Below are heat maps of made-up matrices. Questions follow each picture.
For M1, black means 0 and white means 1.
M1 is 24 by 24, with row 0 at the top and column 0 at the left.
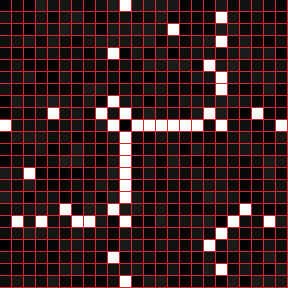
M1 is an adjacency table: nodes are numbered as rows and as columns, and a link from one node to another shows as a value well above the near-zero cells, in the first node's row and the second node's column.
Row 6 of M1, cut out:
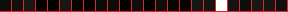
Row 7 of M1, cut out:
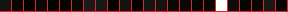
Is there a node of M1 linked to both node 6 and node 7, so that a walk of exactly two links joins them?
yes
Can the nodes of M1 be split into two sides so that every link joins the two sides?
yes
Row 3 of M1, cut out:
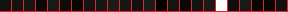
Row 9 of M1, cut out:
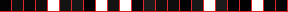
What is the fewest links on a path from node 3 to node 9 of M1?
3
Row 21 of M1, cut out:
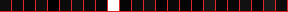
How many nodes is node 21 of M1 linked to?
1
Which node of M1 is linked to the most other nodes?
node 10
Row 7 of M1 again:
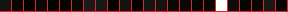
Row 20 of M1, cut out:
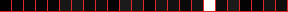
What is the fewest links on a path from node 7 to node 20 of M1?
5
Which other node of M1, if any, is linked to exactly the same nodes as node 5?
node 20
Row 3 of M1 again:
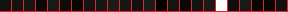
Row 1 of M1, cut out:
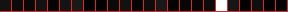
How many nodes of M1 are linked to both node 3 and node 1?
1
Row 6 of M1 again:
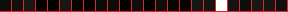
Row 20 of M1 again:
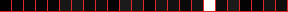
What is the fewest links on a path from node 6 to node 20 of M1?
5
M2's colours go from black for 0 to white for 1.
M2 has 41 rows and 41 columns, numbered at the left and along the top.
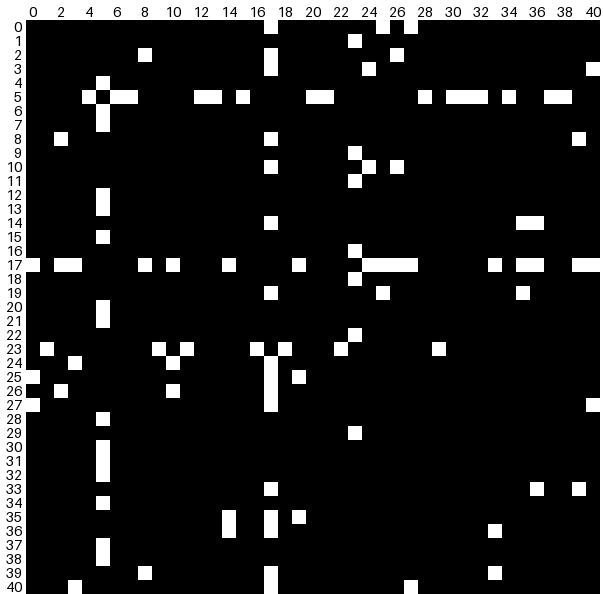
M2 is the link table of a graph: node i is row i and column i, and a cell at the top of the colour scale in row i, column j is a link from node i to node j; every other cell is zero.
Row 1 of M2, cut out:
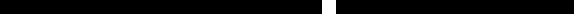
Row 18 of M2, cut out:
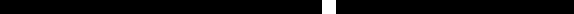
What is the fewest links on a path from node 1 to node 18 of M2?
2
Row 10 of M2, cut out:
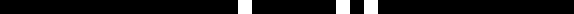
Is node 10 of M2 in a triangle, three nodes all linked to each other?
yes
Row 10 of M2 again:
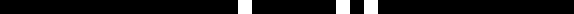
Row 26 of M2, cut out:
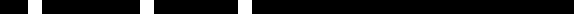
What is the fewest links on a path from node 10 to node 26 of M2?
1
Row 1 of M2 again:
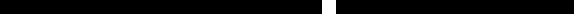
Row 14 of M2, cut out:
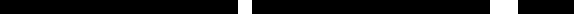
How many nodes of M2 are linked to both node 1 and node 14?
0
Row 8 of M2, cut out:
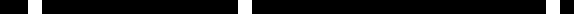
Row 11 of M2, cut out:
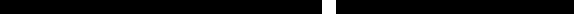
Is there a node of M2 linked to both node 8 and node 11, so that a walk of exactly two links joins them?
no
